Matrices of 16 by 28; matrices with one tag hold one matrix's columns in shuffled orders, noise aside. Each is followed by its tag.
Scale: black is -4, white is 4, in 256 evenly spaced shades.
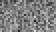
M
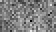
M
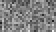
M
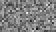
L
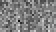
M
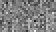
M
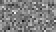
L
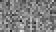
M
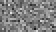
L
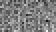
M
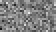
L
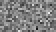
L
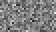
L
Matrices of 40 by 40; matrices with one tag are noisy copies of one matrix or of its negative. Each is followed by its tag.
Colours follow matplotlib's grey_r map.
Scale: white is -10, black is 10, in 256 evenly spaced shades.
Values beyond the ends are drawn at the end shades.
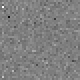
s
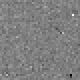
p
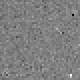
p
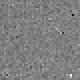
p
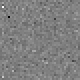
s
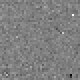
p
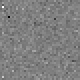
s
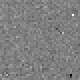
p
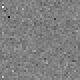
s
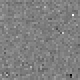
p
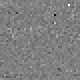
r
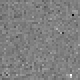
p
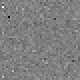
s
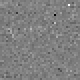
r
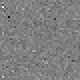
s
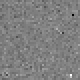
p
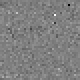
r
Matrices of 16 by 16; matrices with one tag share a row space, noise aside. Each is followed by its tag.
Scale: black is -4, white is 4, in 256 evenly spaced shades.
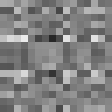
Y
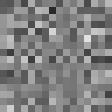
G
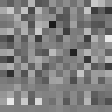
G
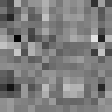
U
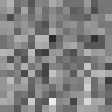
G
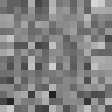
G
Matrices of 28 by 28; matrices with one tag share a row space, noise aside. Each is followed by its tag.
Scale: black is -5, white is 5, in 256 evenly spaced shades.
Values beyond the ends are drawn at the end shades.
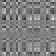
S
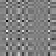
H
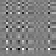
H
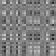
S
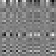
S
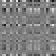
S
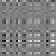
S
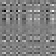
S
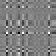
H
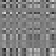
S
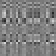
S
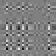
H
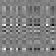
S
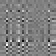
H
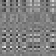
S
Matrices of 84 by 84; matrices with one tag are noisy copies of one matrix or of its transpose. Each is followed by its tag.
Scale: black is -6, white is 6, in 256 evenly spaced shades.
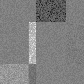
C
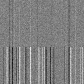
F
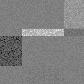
C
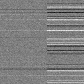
F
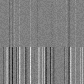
F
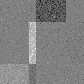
C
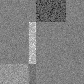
C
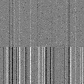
F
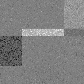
C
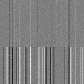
F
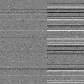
F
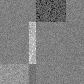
C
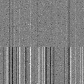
F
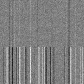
F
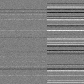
F
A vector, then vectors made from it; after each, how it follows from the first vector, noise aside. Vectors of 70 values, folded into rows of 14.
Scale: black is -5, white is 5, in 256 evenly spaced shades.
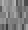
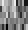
scaled up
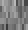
copied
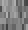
copied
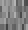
copied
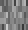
sign-scrambled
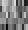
scaled up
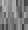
copied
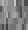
copied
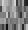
scaled up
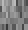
copied
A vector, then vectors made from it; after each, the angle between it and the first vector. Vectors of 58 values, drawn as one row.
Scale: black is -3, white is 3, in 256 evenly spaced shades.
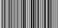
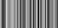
partly aligned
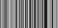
orthogonal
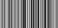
nearly parallel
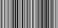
orthogonal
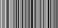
orthogonal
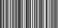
nearly opposite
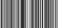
partly aligned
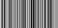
nearly parallel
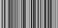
nearly parallel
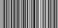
partly aligned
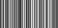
nearly opposite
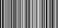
partly opposed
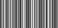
nearly opposite
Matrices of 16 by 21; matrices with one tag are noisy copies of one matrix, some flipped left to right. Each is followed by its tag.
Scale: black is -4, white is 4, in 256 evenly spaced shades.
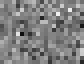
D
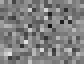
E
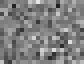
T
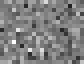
T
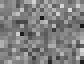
D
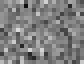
T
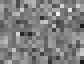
D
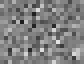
E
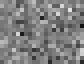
D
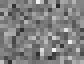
T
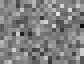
D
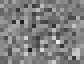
E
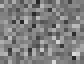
E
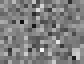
E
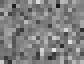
T
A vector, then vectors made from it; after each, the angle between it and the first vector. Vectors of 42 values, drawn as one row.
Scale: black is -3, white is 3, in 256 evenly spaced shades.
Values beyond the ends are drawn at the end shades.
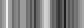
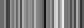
partly opposed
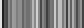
partly opposed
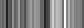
nearly opposite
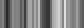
nearly opposite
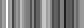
nearly parallel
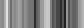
nearly parallel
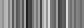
partly aligned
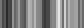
nearly opposite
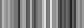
partly aligned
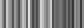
partly aligned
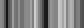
nearly opposite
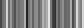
partly aligned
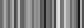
partly opposed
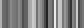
partly opposed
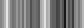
nearly parallel
